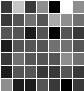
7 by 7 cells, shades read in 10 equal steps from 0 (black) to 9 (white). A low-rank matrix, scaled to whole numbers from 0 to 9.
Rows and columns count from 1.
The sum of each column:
16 24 17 22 17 29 22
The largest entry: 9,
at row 1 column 6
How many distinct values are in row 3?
4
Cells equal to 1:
5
